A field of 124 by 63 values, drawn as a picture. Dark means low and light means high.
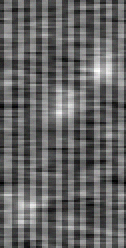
Slope: none. Bumps: three. Stripes: upright, repeating 10 times. Average level on the scale: 40%.
